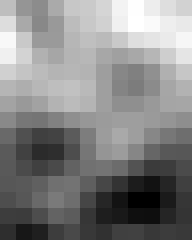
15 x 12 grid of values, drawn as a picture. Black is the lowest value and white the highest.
Ninth with the lowest average: bottom right. Ninth with the highest average: top right. Slope: up to the top.
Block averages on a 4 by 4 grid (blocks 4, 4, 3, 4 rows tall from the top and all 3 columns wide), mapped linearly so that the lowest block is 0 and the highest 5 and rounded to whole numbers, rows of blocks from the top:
4455
3433
1131
1100
